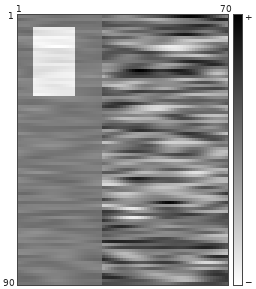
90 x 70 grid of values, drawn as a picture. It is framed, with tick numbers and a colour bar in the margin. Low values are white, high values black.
The left part is calmer, up to a seam about 40% of the way across. The ninth with the lowest average is the top left. Neither half mirrors the other. In the top left lies a patch that is lower than the rest. The grain runs across in streaks.
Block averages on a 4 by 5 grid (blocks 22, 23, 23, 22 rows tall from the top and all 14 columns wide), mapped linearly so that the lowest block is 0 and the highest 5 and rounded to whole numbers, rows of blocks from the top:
0 2 5 4 5 | 3 3 4 3 4 | 4 4 3 3 3 | 4 4 5 4 4
